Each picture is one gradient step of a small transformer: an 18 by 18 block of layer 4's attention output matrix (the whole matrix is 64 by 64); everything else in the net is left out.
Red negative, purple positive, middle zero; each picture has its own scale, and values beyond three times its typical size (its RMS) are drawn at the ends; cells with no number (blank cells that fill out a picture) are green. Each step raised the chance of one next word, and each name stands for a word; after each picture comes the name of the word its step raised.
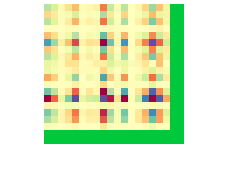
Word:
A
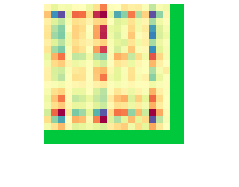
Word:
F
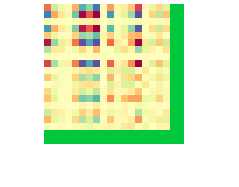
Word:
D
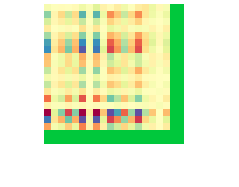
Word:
F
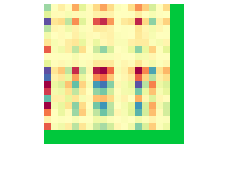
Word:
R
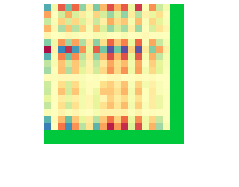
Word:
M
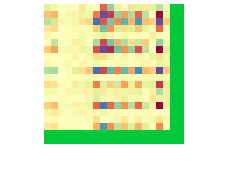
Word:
R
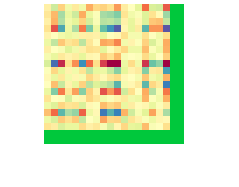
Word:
D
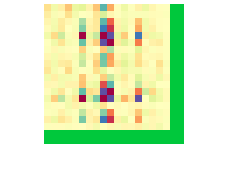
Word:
A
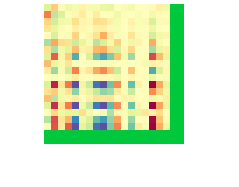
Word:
R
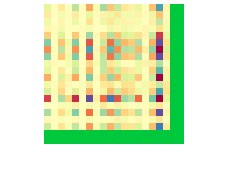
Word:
A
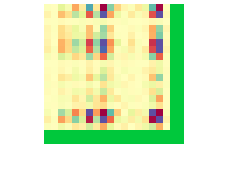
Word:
F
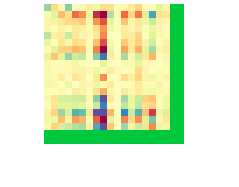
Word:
F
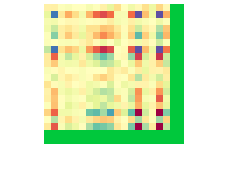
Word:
F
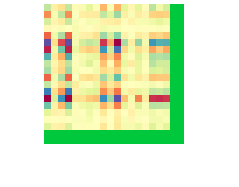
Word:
A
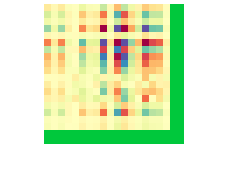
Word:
D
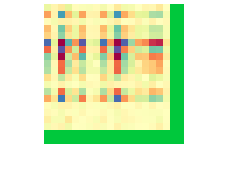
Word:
A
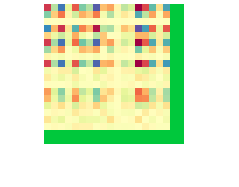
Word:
D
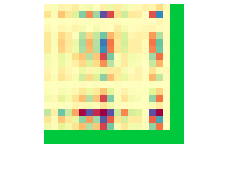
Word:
F
